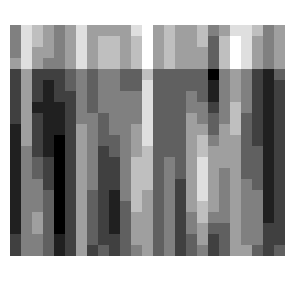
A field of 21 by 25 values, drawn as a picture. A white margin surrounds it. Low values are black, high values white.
A horizontal seam about 20% of the way down splits the table, and the top part is higher. Streaks run downward. The middle left is the ninth with the lowest average.
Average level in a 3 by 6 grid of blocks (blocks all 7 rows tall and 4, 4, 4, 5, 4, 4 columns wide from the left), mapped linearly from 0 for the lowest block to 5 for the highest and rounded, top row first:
4 4 5 5 4 3 | 0 1 3 4 5 0 | 2 1 2 3 4 1
